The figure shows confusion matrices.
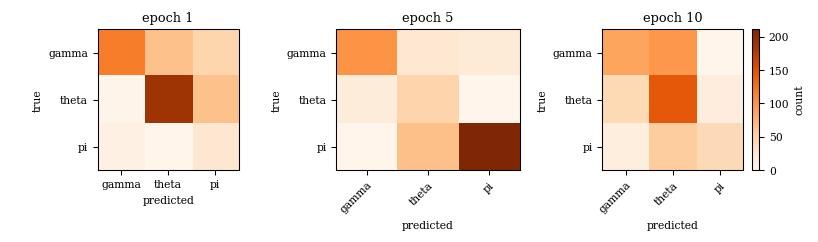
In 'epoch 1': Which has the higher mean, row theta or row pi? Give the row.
theta
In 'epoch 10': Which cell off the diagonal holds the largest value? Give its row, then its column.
gamma, theta
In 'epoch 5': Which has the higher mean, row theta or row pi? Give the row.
pi
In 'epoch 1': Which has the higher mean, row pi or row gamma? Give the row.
gamma
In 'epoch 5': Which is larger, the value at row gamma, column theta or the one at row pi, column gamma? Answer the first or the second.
the first
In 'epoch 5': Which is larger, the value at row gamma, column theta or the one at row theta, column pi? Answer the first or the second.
the first
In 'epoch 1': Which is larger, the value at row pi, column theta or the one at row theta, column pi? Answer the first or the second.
the second
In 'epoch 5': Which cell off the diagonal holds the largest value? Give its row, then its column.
pi, theta
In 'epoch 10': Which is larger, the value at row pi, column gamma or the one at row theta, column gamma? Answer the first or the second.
the second
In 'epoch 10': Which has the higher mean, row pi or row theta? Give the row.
theta
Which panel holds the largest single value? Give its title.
epoch 5
